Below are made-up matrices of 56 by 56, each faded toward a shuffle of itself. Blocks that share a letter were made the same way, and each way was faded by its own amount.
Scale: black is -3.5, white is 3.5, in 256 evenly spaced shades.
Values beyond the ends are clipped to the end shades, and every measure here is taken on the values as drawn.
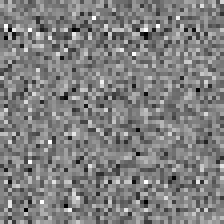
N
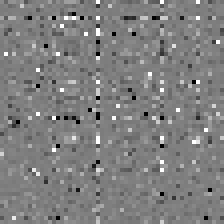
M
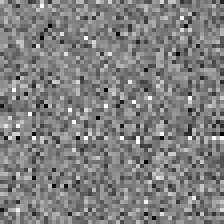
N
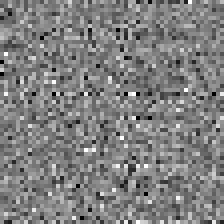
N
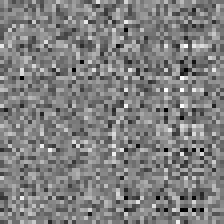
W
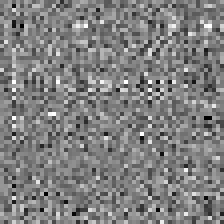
W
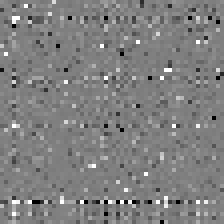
M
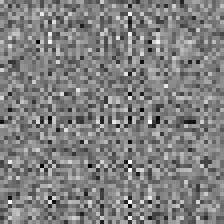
W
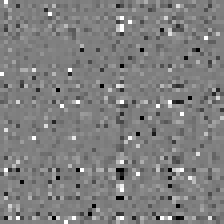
M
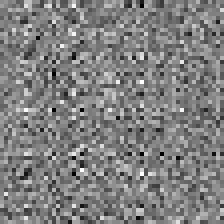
W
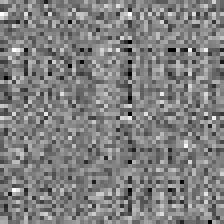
W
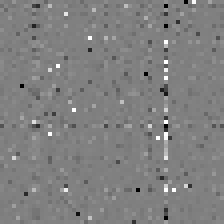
M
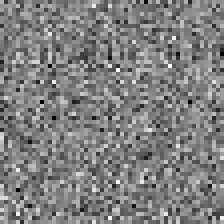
N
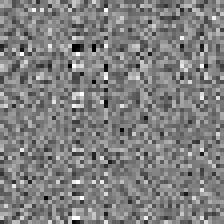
W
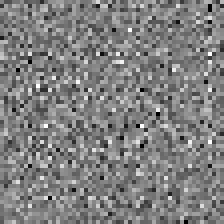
N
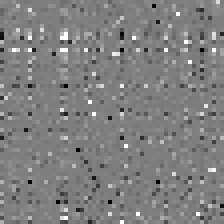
M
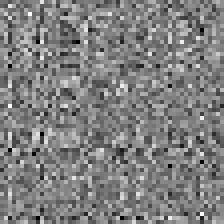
W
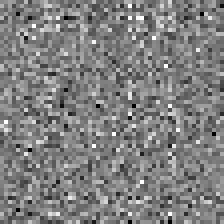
N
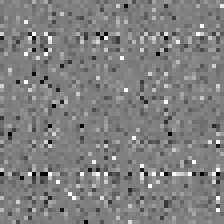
M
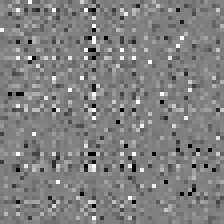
M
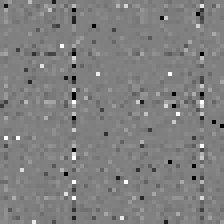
M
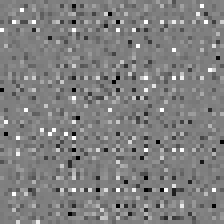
M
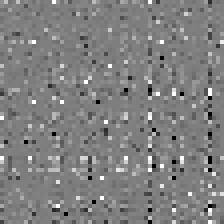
M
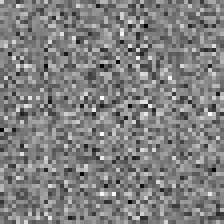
N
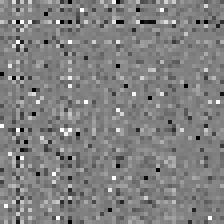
M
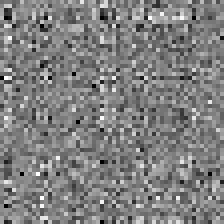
W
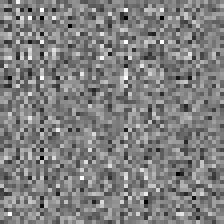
W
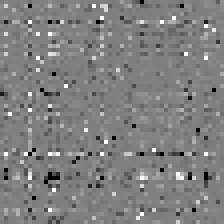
M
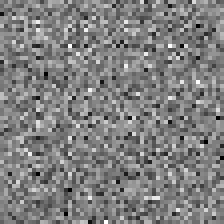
N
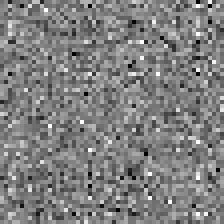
N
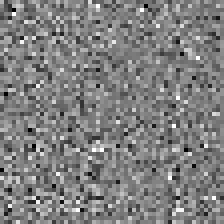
N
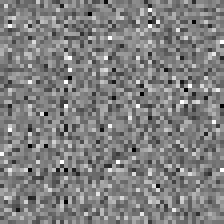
N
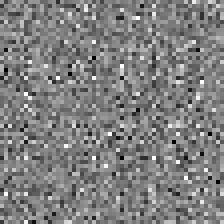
N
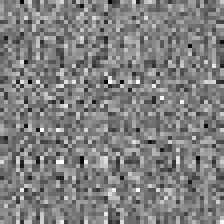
W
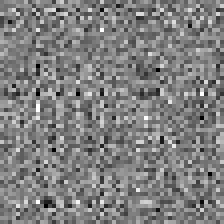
W
